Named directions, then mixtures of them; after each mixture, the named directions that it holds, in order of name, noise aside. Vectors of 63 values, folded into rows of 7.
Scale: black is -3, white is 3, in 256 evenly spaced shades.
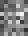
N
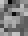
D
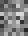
N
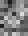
D, N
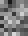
D, N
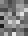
D, N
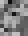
D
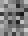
N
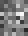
N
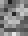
D, N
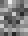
D, N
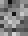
D, N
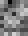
D, N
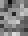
D, N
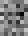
N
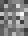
N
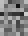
D, N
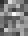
D, N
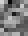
D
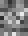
D, N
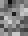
D, N
